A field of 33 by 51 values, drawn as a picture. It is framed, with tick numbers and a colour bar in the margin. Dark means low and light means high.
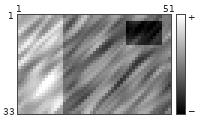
The ninth with the lowest average is the top right. The values follow a bell shape. The ninth with the highest average is the bottom left. A vertical seam about 30% of the way across splits the table, and the left part is higher. In the top right lies a patch that is lower than the rest.
